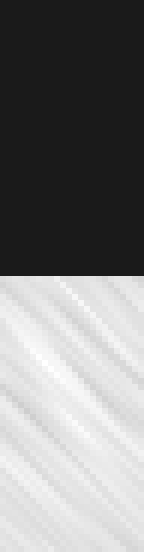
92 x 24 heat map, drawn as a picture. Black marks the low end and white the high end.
The table splits into 2 rows of 1 panel. Panel 1,1: very low, flat. Panel 2,1: very high, slanting down to the right, faint in contrast.
